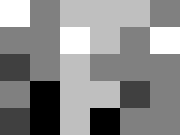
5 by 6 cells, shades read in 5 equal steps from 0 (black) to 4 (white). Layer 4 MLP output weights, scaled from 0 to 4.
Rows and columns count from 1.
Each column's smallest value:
1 0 3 0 1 2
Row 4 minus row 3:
1 -2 0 1 -1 0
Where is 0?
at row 4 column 2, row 5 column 2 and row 5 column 4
